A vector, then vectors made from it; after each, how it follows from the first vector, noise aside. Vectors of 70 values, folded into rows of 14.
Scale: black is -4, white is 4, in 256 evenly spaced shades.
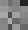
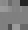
partly zeroed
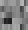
wrapped around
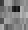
wrapped around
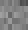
shrunk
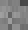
shrunk
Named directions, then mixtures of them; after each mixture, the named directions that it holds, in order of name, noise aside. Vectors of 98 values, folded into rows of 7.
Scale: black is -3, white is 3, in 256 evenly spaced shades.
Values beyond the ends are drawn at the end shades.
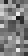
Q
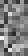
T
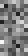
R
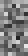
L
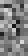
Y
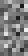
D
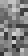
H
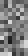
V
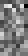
D, V, Y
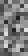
D, T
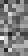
T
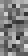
L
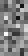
D, H, V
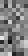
V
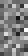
D, R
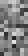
H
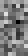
L, Y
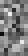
T, Y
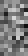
H, L, Y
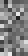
Q, V
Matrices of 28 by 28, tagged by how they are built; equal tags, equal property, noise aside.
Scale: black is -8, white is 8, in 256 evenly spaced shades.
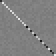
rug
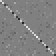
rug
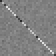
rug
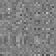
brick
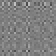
brick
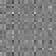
brick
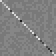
rug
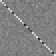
rug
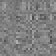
brick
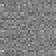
brick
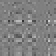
brick
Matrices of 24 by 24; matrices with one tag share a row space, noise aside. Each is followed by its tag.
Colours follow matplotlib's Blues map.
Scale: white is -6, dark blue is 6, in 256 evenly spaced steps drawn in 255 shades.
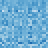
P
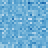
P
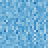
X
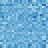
P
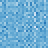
X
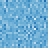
X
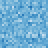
P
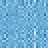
X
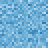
P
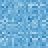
P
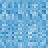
P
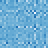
X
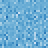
X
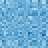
P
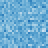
P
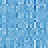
X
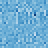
X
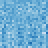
P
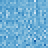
X
